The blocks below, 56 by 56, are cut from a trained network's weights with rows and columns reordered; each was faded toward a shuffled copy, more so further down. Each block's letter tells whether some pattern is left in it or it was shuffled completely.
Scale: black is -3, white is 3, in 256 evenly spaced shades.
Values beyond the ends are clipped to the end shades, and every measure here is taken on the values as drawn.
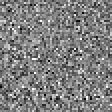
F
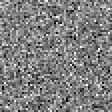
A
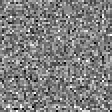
F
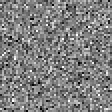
A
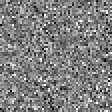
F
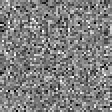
F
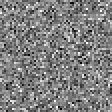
A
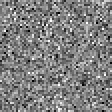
A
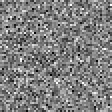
A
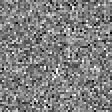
A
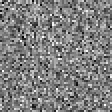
F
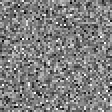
A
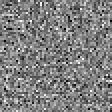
F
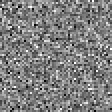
F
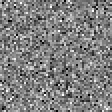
A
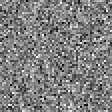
A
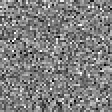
F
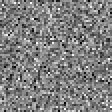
A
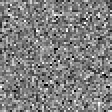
A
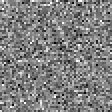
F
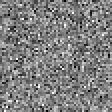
A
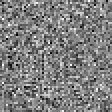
F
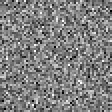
A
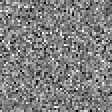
A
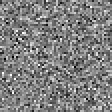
A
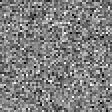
F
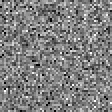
A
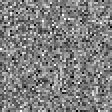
A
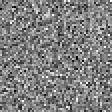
A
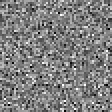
F
